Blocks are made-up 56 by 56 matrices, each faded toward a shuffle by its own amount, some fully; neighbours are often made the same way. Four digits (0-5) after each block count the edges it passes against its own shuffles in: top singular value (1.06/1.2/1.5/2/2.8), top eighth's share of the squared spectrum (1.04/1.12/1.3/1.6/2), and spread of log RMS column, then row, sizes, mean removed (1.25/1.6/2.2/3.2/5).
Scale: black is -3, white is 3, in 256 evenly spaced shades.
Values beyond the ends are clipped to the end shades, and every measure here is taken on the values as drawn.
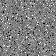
0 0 0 0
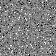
1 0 0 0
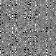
2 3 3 2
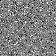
0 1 1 1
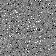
0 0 0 0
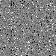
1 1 1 0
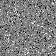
0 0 0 0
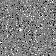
1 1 0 0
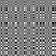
5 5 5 4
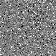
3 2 1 0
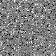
3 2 0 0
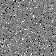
0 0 0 0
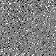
3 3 1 1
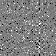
3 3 1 1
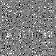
3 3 2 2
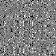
3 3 2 1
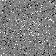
2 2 0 0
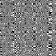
4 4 3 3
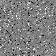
2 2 1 0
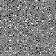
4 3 2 2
